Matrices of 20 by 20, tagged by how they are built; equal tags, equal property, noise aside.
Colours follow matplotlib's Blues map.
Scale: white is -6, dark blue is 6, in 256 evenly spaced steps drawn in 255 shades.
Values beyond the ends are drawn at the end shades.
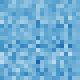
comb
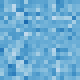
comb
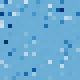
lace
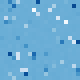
lace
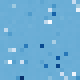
lace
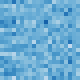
comb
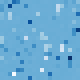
lace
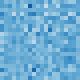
comb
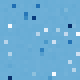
lace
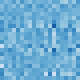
comb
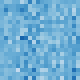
comb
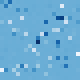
lace
